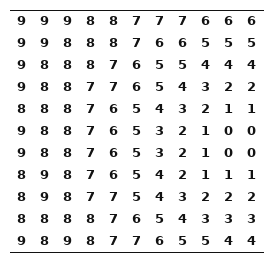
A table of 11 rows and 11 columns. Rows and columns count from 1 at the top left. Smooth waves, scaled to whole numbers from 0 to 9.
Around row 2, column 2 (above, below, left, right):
9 8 9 8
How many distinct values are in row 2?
5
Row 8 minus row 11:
-1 1 -1 -1 -1 -2 -2 -3 -4 -3 -3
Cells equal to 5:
14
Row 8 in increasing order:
1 1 1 2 4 5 6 7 8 8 9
